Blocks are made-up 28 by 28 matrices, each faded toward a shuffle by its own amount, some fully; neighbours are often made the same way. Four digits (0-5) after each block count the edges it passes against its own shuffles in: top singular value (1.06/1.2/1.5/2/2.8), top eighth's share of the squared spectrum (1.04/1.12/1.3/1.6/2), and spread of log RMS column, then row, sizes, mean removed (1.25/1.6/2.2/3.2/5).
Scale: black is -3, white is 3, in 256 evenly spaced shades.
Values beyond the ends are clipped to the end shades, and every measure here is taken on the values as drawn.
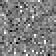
0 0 0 0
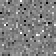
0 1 0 0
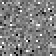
1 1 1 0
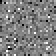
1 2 1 0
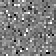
0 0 0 0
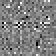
3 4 1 1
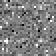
2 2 0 0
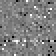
2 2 0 1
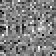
2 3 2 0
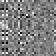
4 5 3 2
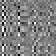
4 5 3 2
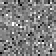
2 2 0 0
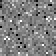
0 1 0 0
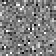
1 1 0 0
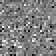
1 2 0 1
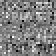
3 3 1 1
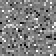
0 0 0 0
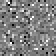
2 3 1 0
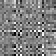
4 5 3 3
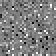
2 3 1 0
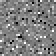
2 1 0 0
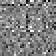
3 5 1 2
